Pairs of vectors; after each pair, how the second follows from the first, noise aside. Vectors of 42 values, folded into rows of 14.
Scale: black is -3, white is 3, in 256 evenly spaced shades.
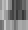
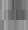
shrunk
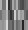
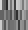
shuffled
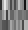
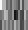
shuffled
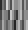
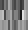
shuffled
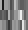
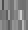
shrunk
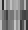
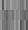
shrunk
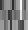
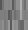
shrunk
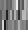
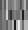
shuffled
